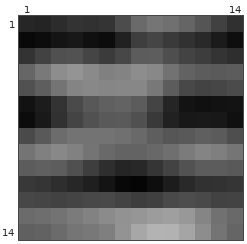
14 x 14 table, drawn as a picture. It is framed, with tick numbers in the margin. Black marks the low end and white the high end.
Horizontal stripes repeat 3 times down the table. The centre is the calmest part. Overall the values sit about 30% of the way up the scale.
